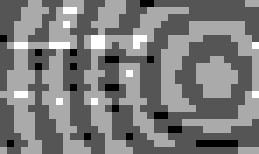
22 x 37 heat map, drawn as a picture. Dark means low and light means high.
Concentric rings centre on the middle right. No overall slope runs across the table. No single row or column stands out from its neighbours.
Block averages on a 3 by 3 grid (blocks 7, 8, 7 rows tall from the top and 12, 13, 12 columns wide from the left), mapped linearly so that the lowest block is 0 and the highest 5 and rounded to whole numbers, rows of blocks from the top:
5 4 2 / 3 3 3 / 2 1 0
